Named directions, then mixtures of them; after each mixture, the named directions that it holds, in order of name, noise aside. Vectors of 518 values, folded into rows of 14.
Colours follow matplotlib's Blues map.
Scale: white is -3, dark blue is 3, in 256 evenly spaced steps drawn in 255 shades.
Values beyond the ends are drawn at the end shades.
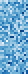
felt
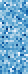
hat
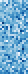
felt, hat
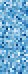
hat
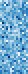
felt, hat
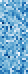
felt, hat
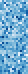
hat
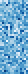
felt, hat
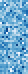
hat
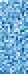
felt, hat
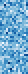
felt, hat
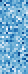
hat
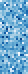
hat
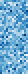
felt, hat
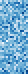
felt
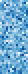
hat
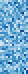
felt
